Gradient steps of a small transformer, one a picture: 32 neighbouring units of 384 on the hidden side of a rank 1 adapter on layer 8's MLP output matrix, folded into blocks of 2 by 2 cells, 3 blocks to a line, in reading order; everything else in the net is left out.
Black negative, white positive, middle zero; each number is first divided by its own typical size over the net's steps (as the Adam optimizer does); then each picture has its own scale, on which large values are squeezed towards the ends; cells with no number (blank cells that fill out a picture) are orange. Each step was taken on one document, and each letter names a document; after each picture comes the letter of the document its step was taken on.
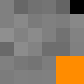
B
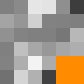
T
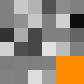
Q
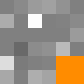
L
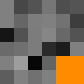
B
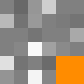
L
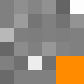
B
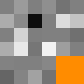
Q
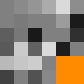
Q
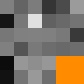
T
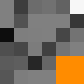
B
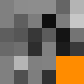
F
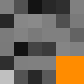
T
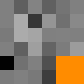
L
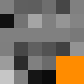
L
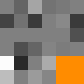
L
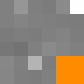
B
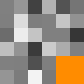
Q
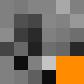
F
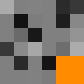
F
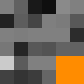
T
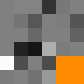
L
